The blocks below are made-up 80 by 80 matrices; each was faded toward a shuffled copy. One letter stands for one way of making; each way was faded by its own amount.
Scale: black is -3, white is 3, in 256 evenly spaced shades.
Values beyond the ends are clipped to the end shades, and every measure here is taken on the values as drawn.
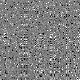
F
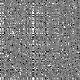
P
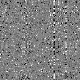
F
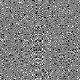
F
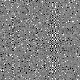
F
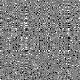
P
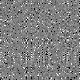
F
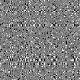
P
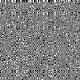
P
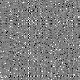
F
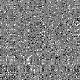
F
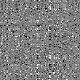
F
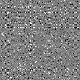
P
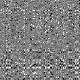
P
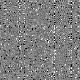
F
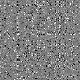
F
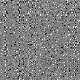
F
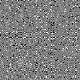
P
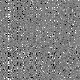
F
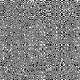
P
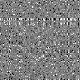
P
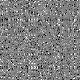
F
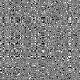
P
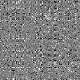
P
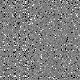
F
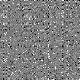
F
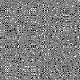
P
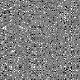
F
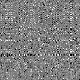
P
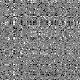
P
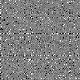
P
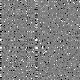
F
